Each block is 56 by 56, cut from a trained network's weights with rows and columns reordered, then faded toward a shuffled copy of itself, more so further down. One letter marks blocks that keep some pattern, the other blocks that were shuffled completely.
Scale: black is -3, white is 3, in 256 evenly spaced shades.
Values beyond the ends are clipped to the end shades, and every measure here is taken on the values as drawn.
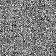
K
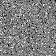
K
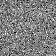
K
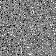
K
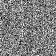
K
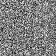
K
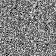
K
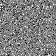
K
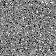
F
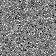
F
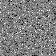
F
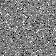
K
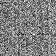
K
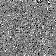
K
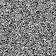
F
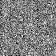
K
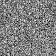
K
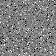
K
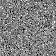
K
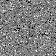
F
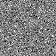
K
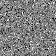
F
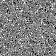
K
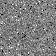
F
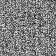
K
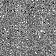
K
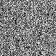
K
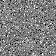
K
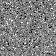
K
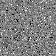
K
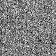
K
